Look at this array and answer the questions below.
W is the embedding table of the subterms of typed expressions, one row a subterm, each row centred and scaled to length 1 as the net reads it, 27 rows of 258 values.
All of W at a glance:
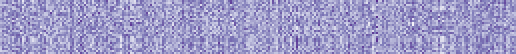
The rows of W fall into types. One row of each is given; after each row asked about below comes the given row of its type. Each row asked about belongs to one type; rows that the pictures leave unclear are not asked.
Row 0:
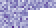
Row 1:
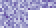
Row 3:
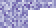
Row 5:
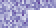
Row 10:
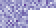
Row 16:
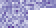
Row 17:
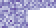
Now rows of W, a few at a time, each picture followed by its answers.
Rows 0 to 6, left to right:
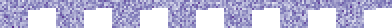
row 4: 1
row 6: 17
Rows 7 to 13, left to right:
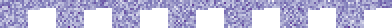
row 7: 17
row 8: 16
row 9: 5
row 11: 0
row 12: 10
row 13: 16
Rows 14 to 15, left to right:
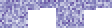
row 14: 16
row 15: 1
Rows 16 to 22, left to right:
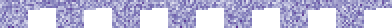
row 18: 3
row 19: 0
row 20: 0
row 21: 5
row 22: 10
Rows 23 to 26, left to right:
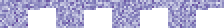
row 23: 17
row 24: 1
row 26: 3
